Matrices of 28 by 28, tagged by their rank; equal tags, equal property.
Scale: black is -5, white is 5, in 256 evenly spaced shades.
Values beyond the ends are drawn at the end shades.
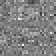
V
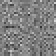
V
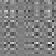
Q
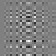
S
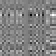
Q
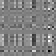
Q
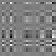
S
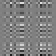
S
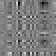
Q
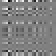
S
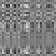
Q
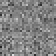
V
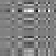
S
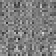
V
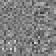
V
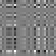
S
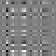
S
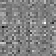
V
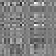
Q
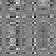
Q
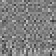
V
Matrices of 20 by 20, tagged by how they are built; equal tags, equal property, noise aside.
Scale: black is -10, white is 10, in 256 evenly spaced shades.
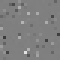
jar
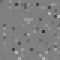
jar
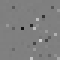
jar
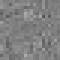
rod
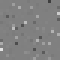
jar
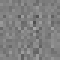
rod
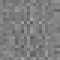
rod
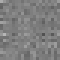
rod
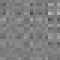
rod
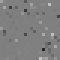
jar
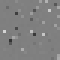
jar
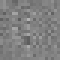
rod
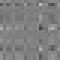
rod
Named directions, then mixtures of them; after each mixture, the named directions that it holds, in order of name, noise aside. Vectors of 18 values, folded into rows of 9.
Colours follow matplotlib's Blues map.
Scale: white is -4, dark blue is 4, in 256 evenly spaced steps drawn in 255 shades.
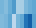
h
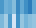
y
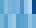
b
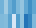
h, y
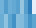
b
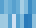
h, y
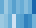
b, h, y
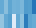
b, h, y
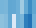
h, y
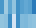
b, y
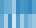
y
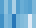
h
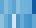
b, h, y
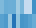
b, y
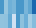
b, y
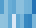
b, h, y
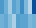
b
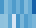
b, h, y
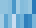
b, h
